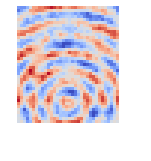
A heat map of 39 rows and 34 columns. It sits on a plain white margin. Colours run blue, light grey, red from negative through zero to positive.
Slope: none. Ninth with the highest average: middle left. Rings: centred on the bottom middle. Stripes: horizontal, repeating 5 times.
